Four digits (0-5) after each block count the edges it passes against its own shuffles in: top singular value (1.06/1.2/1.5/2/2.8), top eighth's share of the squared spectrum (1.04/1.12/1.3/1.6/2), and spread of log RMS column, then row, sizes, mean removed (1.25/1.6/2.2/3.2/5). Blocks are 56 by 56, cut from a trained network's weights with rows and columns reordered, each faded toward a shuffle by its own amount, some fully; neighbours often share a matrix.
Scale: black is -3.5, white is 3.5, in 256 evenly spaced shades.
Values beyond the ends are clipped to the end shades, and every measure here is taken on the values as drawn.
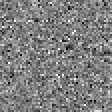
1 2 0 1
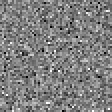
1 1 0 0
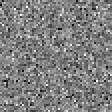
2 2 0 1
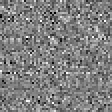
3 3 1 2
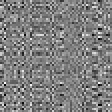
4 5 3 3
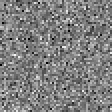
1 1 0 0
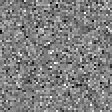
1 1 0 0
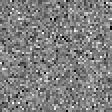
0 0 0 0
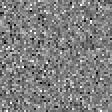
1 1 1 0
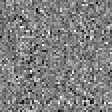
3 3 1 1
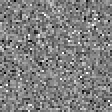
0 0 0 0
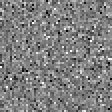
0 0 0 0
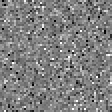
0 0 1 0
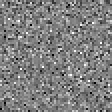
1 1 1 0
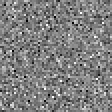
1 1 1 0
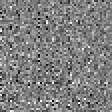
3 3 3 1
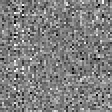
2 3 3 0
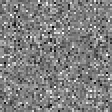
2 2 2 0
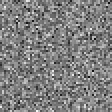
2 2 0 0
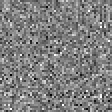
2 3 1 2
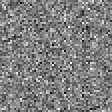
3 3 2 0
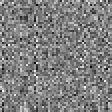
4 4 2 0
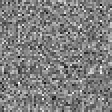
3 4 2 1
